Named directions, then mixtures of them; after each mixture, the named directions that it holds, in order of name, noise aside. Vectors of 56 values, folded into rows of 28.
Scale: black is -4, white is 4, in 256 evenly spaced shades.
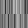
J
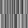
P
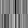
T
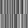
P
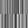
P, T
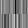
T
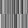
P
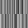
P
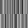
P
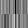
T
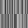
J, P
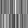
T
